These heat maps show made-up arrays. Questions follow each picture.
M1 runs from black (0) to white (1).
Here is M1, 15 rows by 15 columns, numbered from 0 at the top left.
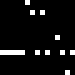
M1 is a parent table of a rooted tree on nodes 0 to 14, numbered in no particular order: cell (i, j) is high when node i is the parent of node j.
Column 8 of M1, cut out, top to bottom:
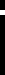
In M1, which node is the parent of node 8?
2
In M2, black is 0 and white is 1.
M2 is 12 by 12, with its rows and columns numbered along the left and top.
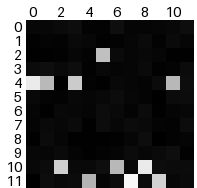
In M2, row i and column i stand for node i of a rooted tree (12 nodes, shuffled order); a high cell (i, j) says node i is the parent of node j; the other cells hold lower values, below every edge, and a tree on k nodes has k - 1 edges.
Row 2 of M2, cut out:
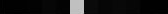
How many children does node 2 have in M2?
1
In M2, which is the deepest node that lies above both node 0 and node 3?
4
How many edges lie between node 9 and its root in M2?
1
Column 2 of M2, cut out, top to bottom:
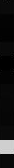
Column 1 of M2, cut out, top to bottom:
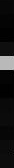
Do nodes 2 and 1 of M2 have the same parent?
no
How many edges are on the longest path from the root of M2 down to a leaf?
4
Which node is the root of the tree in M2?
11
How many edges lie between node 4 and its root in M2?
1
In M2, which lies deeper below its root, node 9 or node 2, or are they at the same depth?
node 2
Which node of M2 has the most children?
4
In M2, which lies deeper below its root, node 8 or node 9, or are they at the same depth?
node 8
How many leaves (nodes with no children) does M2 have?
8
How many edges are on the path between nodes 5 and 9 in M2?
5
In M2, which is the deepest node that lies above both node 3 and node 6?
4
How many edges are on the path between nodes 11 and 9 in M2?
1
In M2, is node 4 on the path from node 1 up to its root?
yes
